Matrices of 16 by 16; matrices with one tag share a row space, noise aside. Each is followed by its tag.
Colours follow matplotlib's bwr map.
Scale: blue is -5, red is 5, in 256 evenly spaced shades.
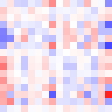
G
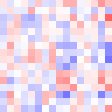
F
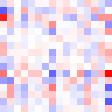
G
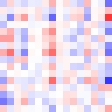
G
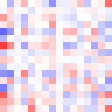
G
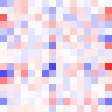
G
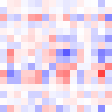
F
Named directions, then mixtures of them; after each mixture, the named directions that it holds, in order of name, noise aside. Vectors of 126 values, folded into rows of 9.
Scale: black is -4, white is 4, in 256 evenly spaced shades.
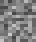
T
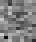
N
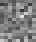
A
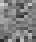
A, N, T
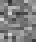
N, T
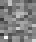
N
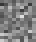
A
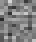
N, T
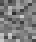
A, N, T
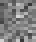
A, N, T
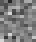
A, N, T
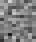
A, N, T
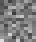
A, T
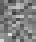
A, T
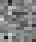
N, T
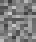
T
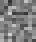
N, T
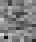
N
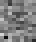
N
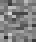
N, T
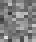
A, N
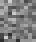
A, N, T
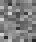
N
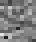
A, N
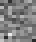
A, N, T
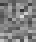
A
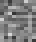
N, T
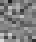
A, N, T
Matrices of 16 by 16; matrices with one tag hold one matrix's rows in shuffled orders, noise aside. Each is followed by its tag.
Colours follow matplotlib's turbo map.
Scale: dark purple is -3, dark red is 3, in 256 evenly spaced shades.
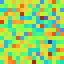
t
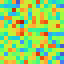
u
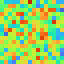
u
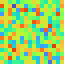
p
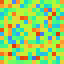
p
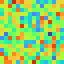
t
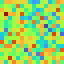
t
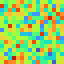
t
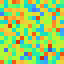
t
